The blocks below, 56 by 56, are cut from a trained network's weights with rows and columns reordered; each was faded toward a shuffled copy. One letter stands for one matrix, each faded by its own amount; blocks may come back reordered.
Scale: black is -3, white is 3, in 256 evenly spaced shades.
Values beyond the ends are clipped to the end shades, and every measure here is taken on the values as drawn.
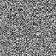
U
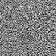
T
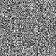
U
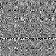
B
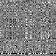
B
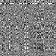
B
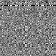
B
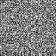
U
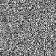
U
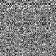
T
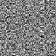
T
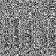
U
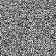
U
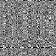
B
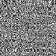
T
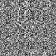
U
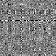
B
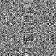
T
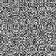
T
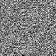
U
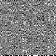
B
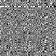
B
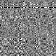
B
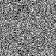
U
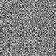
T
